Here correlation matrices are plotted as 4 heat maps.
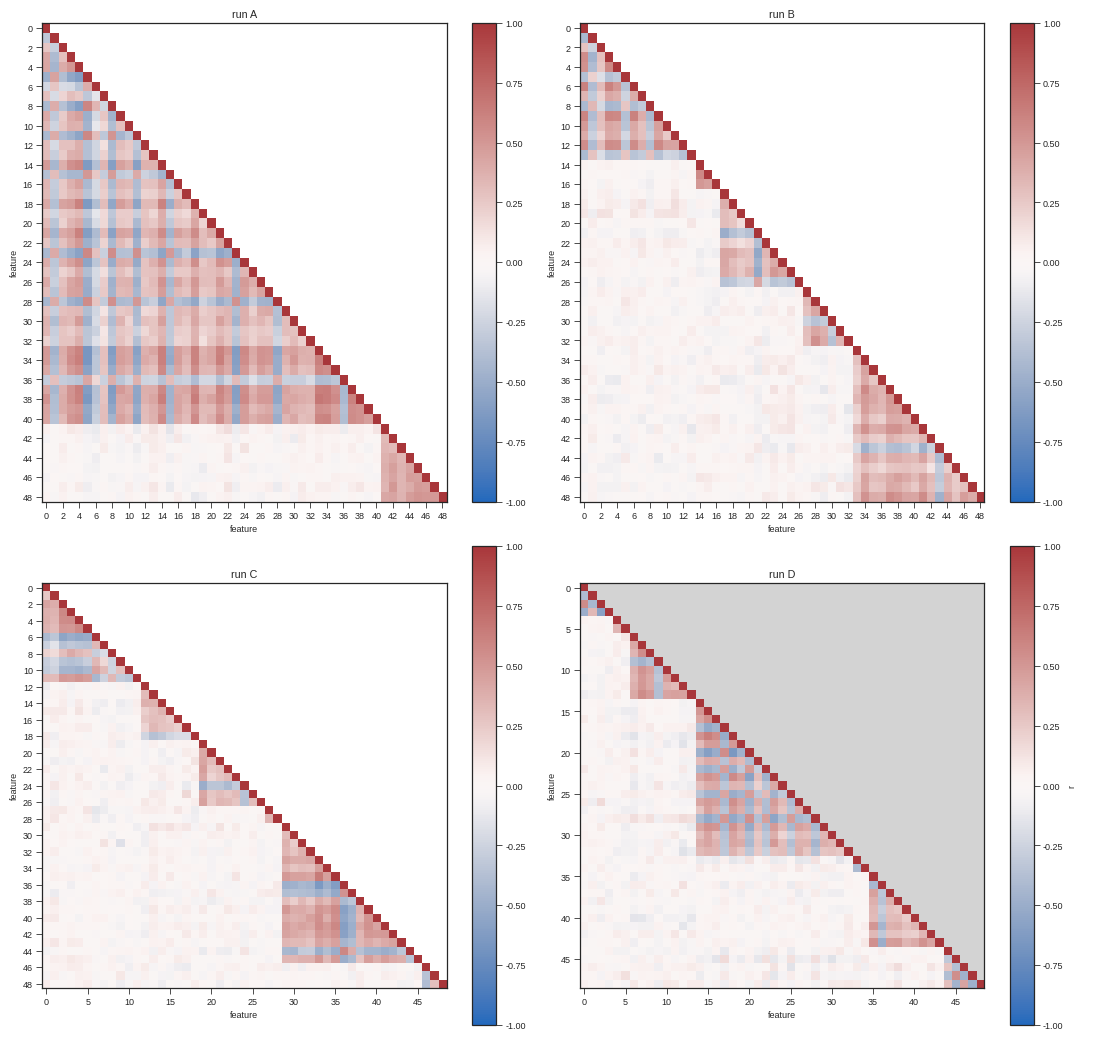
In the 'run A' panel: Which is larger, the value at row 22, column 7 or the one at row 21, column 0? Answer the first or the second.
the second
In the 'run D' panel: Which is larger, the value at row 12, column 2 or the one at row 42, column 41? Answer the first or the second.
the second
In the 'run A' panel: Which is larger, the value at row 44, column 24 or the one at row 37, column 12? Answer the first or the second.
the second
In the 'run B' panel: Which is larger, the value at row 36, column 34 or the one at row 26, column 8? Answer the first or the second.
the first
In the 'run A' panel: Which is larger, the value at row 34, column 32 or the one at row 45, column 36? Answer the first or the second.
the first
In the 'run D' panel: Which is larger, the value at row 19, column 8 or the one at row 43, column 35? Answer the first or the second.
the second
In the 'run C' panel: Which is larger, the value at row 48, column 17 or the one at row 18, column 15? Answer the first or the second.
the first
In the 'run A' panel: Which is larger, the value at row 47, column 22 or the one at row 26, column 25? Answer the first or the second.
the second
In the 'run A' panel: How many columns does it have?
49
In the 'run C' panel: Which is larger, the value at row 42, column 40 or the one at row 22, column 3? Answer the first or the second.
the first
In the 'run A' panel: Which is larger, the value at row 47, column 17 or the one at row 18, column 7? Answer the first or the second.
the second
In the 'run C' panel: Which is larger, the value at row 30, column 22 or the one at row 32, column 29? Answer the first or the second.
the second
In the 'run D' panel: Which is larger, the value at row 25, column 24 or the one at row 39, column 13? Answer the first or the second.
the second
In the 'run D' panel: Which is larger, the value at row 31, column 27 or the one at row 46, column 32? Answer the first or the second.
the first
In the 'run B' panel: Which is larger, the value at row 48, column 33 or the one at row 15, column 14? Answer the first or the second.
the second
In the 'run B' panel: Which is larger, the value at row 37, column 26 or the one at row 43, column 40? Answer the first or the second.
the first
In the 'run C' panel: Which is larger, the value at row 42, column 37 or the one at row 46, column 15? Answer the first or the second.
the second
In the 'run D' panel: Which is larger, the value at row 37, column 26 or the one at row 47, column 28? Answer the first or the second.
the second
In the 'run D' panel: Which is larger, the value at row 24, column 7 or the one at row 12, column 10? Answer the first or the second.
the second
